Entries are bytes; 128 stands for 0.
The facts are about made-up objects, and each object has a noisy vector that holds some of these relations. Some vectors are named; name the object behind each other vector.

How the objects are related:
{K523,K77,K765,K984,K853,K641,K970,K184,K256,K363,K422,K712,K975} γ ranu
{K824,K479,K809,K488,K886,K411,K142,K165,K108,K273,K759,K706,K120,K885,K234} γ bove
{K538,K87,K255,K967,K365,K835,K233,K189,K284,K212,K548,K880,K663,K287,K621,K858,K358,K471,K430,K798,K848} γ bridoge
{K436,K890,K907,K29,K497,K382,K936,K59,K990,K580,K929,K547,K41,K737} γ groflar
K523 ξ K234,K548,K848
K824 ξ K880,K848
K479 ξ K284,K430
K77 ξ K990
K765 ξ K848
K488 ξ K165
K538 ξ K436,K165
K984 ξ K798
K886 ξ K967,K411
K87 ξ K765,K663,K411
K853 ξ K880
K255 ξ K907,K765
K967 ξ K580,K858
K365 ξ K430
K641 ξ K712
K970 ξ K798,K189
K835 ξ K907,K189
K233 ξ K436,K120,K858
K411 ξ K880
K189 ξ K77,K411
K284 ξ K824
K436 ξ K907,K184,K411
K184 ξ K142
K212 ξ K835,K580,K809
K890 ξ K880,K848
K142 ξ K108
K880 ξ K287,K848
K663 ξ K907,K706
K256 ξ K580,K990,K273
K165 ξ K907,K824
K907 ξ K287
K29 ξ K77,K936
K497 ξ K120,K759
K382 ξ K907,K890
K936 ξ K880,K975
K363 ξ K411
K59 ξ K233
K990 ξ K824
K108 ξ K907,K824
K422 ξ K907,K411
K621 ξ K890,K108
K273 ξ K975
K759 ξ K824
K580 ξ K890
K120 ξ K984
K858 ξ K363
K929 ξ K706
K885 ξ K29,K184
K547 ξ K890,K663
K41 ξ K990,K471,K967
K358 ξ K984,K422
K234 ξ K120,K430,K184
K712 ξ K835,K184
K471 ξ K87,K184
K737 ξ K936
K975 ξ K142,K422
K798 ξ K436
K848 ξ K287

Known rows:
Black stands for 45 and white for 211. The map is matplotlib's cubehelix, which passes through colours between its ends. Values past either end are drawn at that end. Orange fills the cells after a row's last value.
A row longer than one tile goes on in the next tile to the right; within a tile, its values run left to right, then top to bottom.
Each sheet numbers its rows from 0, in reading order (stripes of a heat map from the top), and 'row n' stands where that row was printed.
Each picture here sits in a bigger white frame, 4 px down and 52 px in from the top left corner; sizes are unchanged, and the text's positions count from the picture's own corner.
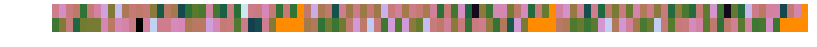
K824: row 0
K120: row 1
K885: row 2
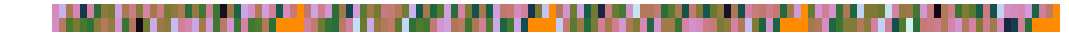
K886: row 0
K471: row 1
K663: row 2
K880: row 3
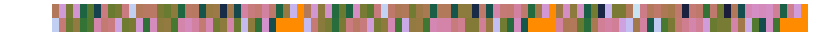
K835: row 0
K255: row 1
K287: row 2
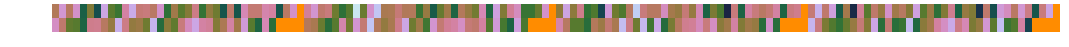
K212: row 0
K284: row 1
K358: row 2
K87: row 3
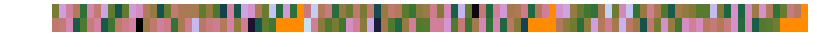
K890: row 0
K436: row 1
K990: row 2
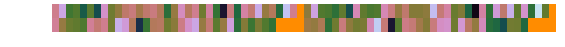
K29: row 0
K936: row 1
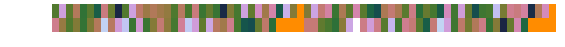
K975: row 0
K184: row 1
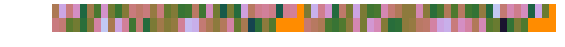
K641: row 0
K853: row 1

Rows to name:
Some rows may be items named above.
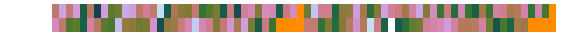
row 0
K967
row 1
K984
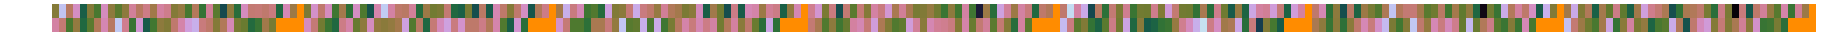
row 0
K970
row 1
K621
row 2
K538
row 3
K488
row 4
K363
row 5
K273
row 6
K382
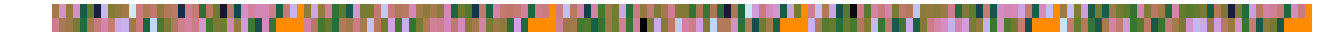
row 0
K287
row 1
K358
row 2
K411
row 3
K189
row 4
K422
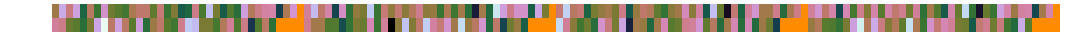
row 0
K712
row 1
K411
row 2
K436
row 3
K234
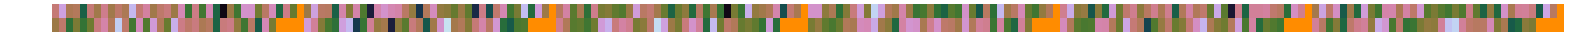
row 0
K120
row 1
K580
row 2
K142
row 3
K759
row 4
K41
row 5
K256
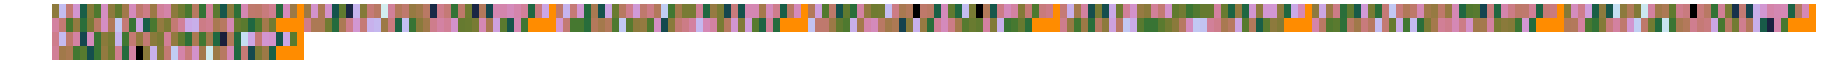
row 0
K970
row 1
K287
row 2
K858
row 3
K907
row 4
K77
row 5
K358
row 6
K848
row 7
K411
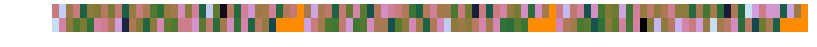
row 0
K436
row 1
K547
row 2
K411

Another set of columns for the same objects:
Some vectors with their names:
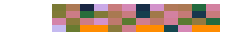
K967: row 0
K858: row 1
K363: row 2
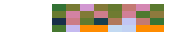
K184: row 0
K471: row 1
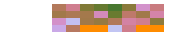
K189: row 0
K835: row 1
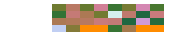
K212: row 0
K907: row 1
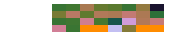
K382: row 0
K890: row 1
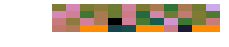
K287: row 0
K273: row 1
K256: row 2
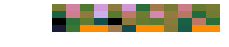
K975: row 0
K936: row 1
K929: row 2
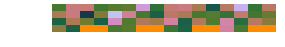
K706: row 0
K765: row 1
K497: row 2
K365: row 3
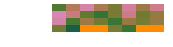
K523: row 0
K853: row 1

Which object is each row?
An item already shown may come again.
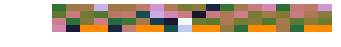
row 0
K256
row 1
K422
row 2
K411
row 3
K641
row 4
K641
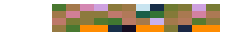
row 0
K641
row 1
K759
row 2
K970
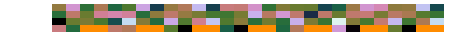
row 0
K936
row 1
K885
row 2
K990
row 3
K984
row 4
K886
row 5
K77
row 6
K990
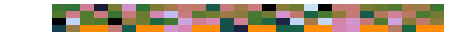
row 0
K142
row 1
K936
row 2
K880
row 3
K120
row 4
K824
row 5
K87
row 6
K41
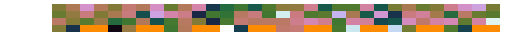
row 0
K970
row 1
K422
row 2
K234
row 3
K580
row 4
K848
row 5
K436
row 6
K621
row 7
K284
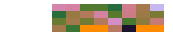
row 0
K358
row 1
K256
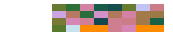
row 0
K436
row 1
K712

